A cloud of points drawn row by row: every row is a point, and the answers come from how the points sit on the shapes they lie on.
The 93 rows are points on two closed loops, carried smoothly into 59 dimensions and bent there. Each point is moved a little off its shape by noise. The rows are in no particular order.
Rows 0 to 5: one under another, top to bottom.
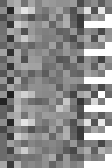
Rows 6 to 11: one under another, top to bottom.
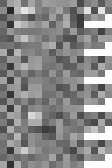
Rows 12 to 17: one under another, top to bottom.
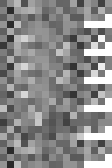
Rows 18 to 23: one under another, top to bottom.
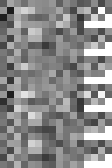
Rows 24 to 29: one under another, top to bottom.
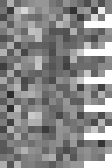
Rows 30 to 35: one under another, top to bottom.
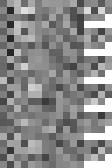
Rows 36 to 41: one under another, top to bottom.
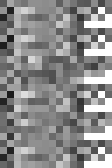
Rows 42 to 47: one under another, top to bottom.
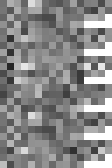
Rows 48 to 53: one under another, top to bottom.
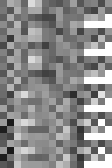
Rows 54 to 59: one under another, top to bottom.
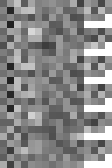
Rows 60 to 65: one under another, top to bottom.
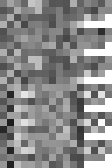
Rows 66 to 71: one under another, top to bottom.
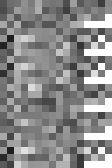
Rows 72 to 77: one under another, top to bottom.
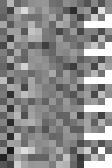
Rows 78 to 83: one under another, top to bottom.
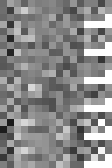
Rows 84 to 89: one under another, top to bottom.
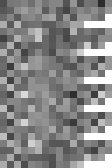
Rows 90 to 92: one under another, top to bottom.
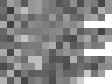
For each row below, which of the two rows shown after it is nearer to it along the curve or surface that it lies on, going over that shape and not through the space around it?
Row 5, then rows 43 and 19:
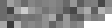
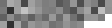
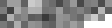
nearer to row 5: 43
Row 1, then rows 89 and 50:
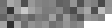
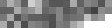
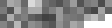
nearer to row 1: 50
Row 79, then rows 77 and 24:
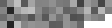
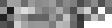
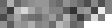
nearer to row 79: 77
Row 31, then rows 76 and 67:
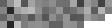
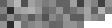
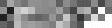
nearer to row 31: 76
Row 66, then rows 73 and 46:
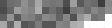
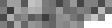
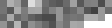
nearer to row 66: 46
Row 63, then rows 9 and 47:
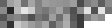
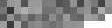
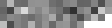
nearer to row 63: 9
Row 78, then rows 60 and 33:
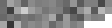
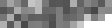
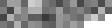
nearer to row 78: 33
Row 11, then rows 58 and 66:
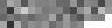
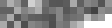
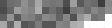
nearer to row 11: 66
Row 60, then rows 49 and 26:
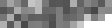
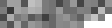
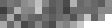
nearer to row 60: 26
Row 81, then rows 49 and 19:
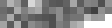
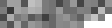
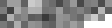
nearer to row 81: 19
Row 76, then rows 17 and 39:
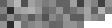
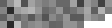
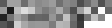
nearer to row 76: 17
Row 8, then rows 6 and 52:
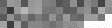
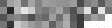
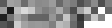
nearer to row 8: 6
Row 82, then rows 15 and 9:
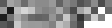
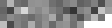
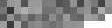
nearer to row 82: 15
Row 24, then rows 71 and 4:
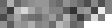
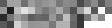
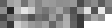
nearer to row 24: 71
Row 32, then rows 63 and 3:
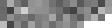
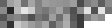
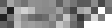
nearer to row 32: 3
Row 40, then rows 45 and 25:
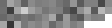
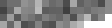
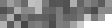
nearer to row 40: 45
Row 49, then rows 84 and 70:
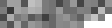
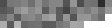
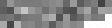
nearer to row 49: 70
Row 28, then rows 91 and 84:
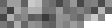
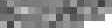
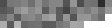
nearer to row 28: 91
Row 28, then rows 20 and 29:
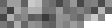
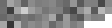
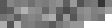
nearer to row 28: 20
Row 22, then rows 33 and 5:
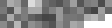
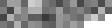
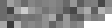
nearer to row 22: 33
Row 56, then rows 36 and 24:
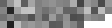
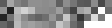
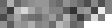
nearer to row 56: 36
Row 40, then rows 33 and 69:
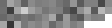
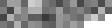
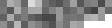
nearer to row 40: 33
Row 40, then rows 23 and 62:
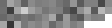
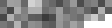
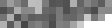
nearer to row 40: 23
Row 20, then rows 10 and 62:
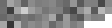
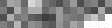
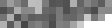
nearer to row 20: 10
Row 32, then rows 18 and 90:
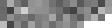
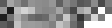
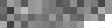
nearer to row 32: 90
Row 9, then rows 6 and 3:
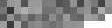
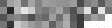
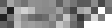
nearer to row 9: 6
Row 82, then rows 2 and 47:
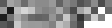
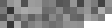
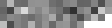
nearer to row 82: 47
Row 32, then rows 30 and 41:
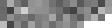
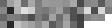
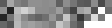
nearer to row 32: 41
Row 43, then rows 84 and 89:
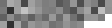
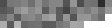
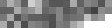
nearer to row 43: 84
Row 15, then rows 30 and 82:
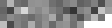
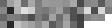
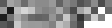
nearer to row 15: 82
